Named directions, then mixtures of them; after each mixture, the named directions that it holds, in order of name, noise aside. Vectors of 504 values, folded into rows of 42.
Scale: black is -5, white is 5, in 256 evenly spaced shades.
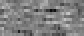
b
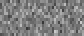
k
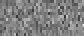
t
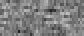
b, k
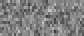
b, k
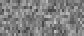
b, k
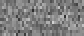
b, t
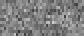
b, t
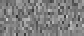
t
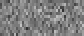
k, t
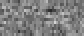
b, k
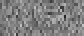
k, t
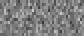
k, t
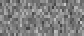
k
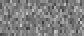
k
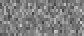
k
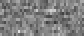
b, k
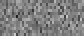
t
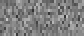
t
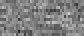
b, t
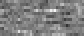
b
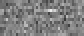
b, t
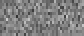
t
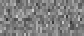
k, t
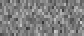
k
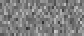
k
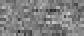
b, t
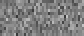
t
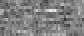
b, t
